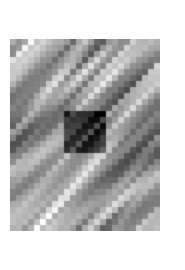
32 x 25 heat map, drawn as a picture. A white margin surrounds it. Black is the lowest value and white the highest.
In the centre lies a patch that is lower than the rest. On average the colour sits 60% of the way up the scale. The grain runs diagonally up to the right. The ninth with the lowest average is the centre.
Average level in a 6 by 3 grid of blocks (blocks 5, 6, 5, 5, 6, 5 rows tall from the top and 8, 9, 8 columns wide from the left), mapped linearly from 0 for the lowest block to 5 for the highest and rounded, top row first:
534 | 343 | 203 | 322 | 443 | 543
